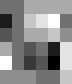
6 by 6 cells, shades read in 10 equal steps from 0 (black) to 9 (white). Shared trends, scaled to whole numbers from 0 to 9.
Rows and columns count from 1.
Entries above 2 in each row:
6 5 6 5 4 6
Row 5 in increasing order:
0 2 3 4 8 9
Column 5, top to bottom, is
6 9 7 1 0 4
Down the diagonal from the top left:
4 4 6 4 0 7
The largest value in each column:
9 5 7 8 9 8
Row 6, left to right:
5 5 5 4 4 7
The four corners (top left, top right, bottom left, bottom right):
4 6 5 7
